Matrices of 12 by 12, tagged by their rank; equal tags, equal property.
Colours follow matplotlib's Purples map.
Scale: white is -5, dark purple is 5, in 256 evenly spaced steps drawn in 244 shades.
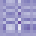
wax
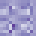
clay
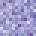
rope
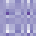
wax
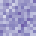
rope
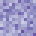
rope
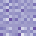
clay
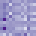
clay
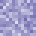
rope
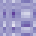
wax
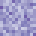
rope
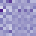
clay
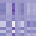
wax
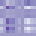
wax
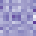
clay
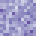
rope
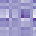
wax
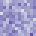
rope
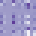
clay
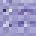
clay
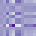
wax
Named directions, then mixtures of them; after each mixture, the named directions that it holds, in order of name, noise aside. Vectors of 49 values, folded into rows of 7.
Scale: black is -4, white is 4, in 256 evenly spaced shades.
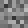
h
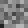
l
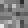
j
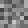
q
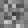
j, l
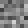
h, q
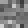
h, j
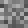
l, q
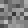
l, q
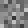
h, l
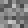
h, j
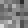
j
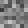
h, j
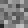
l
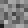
l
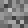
h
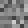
h, q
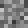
q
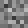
h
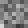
l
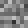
h, q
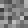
q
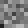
l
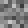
h, j
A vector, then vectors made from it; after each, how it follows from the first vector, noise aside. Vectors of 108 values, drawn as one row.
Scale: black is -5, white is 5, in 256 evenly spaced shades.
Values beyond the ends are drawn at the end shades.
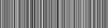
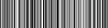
scaled up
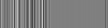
partly zeroed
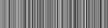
wrapped around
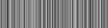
wrapped around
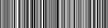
scaled up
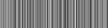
wrapped around
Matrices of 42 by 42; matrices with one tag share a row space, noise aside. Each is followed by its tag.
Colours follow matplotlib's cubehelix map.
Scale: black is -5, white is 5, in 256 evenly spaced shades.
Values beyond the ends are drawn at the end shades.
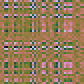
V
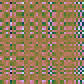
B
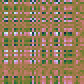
V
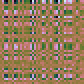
V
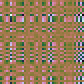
B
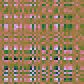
V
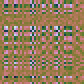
V
